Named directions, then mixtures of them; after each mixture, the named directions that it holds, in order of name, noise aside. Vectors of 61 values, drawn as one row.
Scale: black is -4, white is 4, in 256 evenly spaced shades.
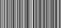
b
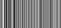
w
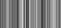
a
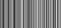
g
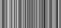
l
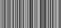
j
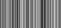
a, j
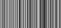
b, j, l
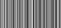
b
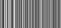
w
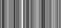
a, g, l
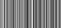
b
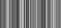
a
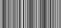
g, j, l
